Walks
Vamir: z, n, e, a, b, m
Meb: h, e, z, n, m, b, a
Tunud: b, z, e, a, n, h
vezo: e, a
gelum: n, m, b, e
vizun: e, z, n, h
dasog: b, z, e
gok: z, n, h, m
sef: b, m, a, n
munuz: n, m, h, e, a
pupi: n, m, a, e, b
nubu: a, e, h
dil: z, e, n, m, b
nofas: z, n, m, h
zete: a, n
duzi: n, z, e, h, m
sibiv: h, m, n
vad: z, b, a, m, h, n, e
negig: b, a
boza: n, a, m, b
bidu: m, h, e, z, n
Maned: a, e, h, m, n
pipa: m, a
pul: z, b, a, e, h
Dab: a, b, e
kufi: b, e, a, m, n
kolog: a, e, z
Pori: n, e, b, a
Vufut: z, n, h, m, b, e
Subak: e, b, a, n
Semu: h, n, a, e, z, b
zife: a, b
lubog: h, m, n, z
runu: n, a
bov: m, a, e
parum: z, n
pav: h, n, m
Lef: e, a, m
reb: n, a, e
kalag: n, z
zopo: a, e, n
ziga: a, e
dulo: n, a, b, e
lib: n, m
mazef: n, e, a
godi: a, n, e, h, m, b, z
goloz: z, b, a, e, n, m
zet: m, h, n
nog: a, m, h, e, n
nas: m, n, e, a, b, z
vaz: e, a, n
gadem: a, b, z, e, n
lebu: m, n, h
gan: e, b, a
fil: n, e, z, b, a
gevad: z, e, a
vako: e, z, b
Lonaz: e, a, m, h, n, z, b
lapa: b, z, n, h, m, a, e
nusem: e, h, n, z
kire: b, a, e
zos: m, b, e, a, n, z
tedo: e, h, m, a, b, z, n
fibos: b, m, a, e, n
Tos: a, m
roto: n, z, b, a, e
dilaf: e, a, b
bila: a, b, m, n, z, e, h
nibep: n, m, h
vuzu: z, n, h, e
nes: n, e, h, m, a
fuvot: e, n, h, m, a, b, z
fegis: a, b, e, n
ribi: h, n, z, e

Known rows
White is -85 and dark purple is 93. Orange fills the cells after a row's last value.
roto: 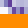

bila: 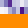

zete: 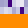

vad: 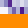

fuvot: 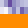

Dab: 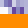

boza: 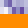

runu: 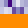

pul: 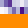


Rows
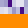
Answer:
vaz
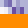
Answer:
pupi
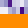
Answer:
nog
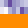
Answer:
godi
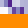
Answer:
reb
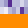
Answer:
tedo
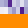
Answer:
gadem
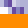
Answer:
kire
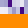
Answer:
zopo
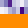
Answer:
Tunud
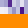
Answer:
fegis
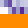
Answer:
Vufut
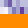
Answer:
dil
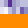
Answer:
zos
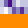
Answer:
nes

